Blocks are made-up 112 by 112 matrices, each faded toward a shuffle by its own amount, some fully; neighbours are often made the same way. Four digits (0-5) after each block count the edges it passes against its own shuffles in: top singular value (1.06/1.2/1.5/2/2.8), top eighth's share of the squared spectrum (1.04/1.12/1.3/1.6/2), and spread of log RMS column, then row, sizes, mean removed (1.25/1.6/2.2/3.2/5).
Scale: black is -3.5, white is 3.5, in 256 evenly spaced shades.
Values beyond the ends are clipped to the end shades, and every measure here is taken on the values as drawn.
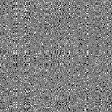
5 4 3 3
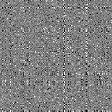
5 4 3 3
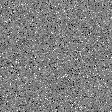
2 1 0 0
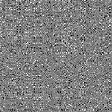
4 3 2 2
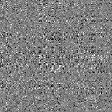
4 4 3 3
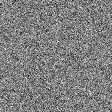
2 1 0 0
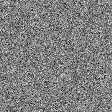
0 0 0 0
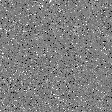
1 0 0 0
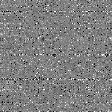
4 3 2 3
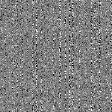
2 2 4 0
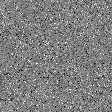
0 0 0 0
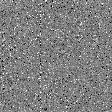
1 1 1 0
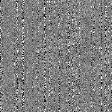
2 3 4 0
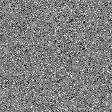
0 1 1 0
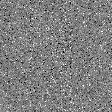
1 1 2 0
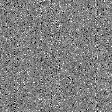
1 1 2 0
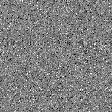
3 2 1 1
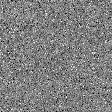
3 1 0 0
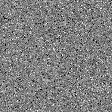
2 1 0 0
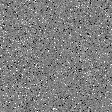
0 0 0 0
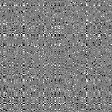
5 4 3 3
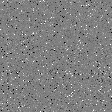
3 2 0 0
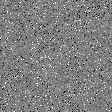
2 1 0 0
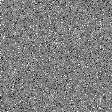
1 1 2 0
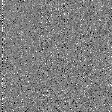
2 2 2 0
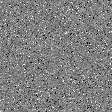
0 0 0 0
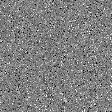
0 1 2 0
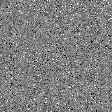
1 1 2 0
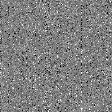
2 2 3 0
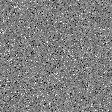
0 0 0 0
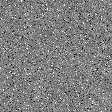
0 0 0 0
